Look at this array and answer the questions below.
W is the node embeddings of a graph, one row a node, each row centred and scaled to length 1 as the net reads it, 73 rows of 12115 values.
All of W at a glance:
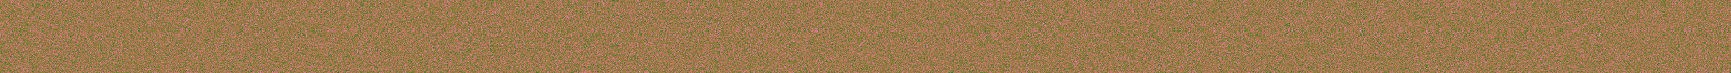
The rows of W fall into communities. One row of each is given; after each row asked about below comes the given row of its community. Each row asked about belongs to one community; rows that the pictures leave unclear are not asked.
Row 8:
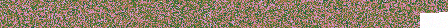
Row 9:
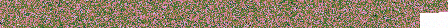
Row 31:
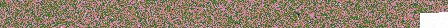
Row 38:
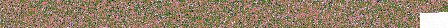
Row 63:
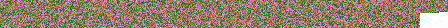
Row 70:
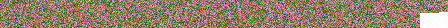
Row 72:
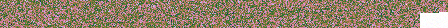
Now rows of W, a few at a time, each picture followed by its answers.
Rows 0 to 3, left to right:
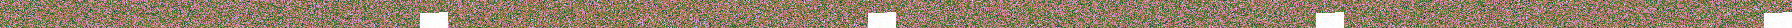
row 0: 63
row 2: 63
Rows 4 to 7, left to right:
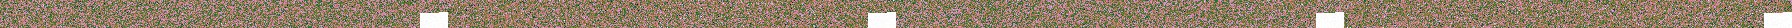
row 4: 72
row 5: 63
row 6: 72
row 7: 38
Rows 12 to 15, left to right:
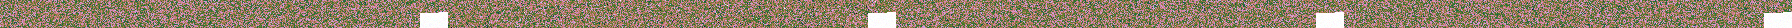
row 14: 9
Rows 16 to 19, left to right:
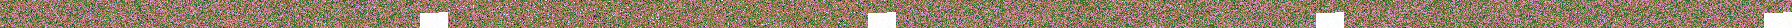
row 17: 8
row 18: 8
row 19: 72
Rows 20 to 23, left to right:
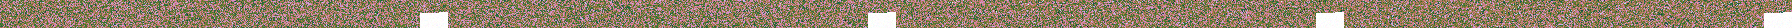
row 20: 38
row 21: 8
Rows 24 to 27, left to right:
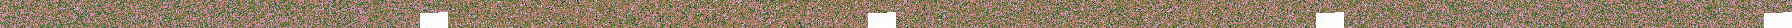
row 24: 9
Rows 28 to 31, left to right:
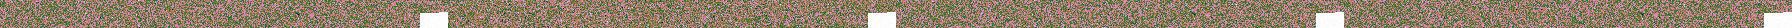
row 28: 31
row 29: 38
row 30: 31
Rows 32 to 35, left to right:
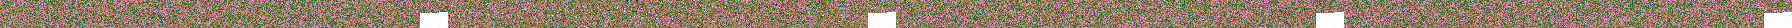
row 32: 63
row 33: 9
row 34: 9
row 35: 9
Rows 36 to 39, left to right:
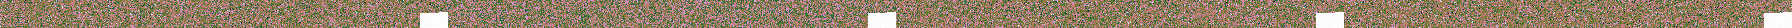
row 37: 63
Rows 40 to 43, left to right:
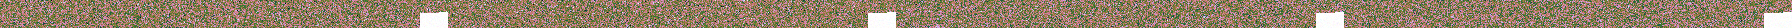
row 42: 72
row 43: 8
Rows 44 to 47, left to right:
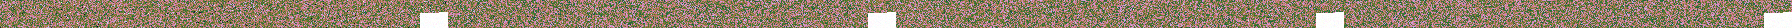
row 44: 38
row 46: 63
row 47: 38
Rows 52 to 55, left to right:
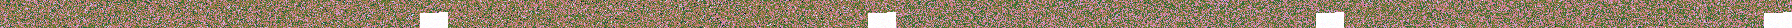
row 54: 9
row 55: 63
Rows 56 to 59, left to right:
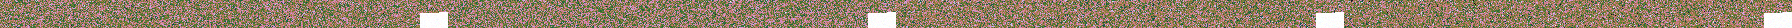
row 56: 70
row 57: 70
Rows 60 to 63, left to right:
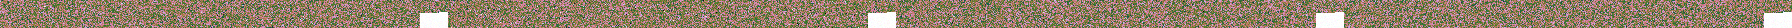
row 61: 38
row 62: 72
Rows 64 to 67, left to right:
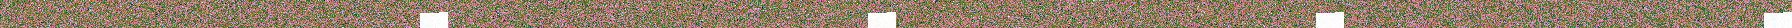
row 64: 70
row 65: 72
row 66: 38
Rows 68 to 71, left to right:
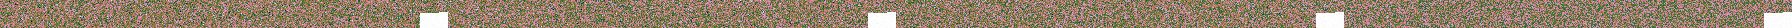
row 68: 63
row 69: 8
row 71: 72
